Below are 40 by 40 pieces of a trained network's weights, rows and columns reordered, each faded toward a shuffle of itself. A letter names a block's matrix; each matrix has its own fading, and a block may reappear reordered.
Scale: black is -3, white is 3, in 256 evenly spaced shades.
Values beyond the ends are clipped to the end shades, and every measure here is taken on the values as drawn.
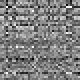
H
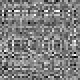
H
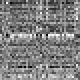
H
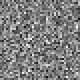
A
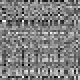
H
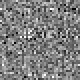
A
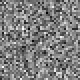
A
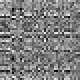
H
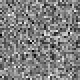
A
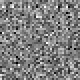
A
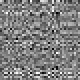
H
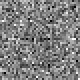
A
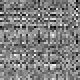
H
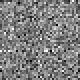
A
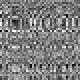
H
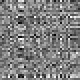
H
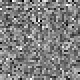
A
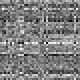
H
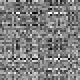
H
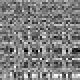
H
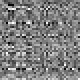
H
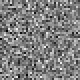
A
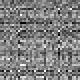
H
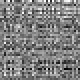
H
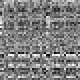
H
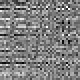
H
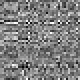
H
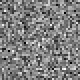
A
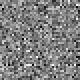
A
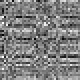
H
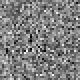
A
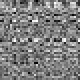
H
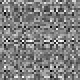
H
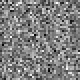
A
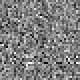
A
